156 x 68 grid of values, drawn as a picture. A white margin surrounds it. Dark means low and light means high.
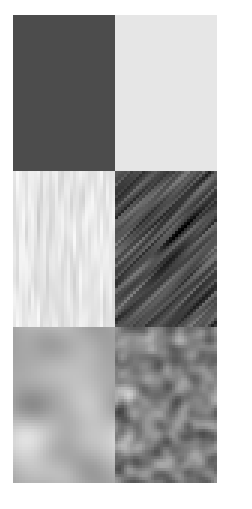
The table splits into 3 rows of 2 panels. Panel 1,1: low, flat. Panel 1,2: very high, flat. Panel 2,1: very high, streaked downward, faint in contrast. Panel 2,2: low, slanting up to the right. Panel 3,1: high, smooth. Panel 3,2: middling, blotchy.
